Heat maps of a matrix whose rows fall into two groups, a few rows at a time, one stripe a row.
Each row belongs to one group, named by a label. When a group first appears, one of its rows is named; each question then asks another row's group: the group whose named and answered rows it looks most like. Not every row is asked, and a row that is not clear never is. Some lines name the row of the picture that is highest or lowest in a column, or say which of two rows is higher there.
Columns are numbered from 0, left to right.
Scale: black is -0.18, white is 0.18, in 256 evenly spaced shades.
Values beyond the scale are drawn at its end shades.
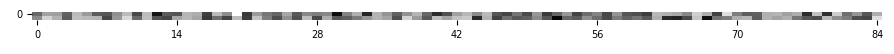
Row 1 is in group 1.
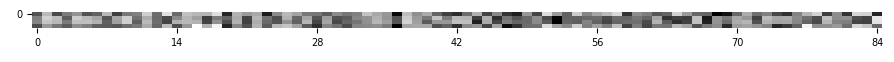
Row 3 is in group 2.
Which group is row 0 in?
2
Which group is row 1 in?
1
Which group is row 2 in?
1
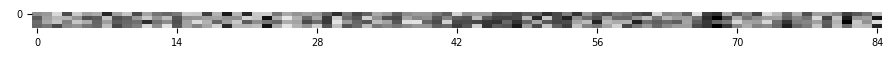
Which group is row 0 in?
1
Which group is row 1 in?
2
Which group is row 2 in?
2
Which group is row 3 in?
2
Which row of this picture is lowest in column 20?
1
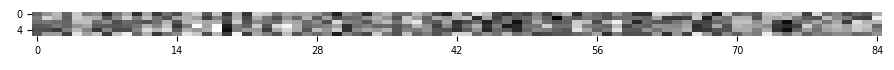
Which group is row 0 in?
1
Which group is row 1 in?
1
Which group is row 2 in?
2
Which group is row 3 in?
2
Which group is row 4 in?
2
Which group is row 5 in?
1
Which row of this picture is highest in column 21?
4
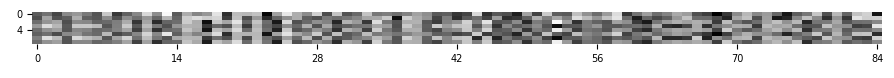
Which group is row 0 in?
2
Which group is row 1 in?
2
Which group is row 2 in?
1
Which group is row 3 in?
1
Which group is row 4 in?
1
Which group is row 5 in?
2
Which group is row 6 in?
1
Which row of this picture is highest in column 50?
1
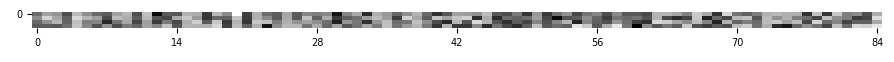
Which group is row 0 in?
1
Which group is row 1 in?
1
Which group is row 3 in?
2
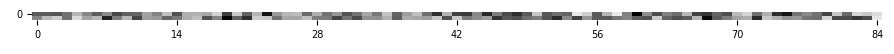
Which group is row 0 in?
2
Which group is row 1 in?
1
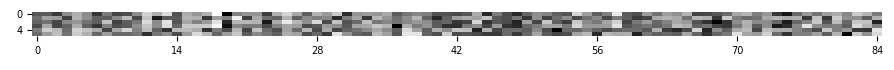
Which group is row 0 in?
2
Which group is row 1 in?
1
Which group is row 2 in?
2
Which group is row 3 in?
2
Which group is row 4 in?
1
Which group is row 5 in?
2
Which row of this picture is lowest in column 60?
5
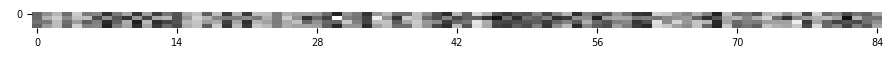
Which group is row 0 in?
1
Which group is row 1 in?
2
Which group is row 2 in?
1
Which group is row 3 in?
1
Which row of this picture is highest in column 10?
1
